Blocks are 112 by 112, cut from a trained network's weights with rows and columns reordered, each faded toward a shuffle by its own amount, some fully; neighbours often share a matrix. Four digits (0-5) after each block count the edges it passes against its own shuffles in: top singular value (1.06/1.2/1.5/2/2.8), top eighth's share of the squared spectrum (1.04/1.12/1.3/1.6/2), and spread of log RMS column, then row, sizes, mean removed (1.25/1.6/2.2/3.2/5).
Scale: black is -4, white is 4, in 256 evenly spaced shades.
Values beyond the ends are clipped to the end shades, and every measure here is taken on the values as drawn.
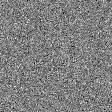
0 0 0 0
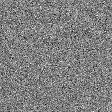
1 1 0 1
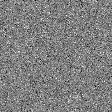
1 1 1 0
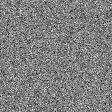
0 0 0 0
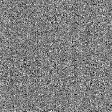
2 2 0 3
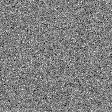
0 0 0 0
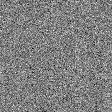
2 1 0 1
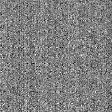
3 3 1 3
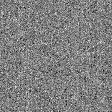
2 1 0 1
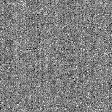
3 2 0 2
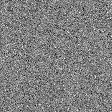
0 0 0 0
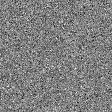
0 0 0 0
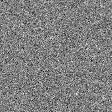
1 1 0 0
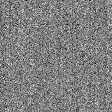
2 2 0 2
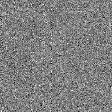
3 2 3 0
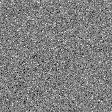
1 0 0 0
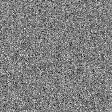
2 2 0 1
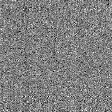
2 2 0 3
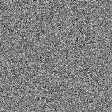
2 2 0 1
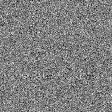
2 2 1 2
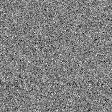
1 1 0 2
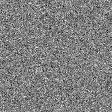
1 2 0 0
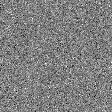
1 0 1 0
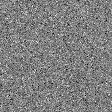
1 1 1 0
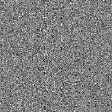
3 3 3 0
